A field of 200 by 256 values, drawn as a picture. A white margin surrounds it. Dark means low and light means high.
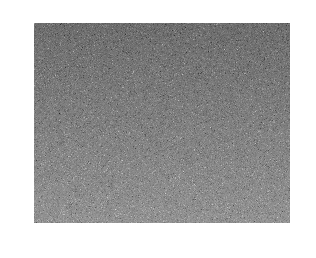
Average level on the scale: 50%. Stripes: none. Slope: up to the bottom. Grain: fine.
